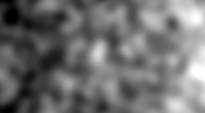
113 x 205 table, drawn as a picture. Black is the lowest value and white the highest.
The field climbs toward the right. There are no lone odd cells. The texture varies smoothly and slowly. The ninth with the lowest average is the top left. No single row or column stands out from its neighbours.
